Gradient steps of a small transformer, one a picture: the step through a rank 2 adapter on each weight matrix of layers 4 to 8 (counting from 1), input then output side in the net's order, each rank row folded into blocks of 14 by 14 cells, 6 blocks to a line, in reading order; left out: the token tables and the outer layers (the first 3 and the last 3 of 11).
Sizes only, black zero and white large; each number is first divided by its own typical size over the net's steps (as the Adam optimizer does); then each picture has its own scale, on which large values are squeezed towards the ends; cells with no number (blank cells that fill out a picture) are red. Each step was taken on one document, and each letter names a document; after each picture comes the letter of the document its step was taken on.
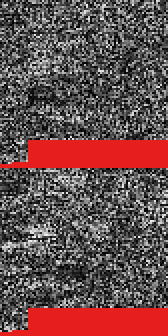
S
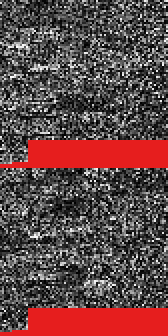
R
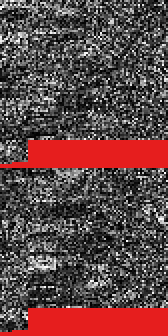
R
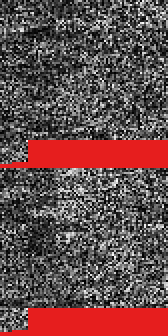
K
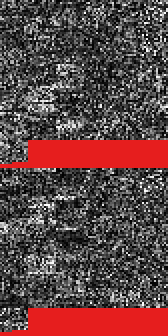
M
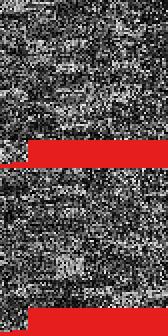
K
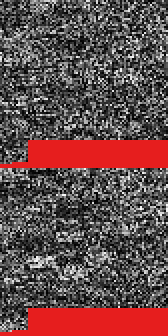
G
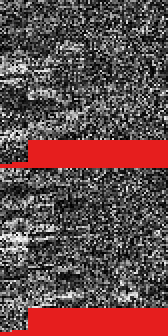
M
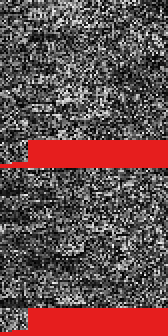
K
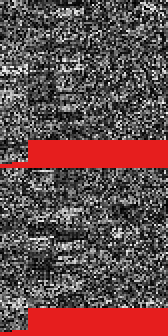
S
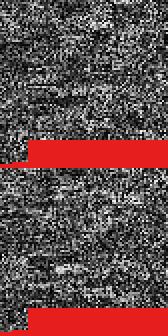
M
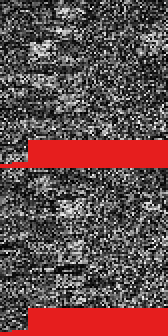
S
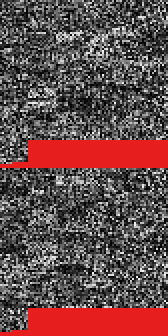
G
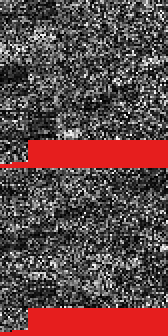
R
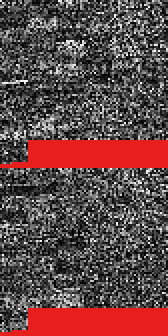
M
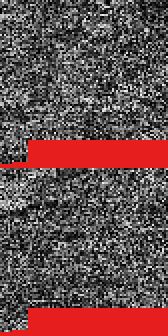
M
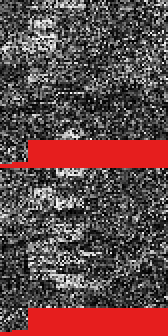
G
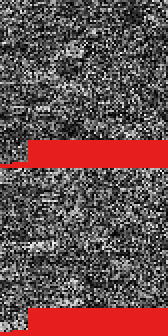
K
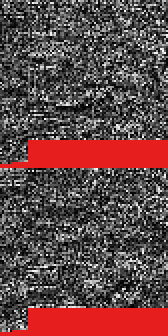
R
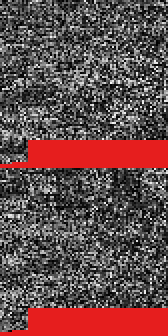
G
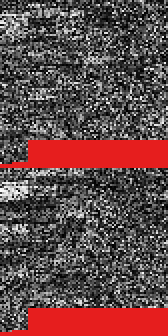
S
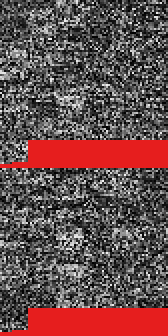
K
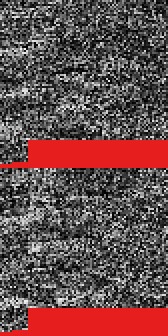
K
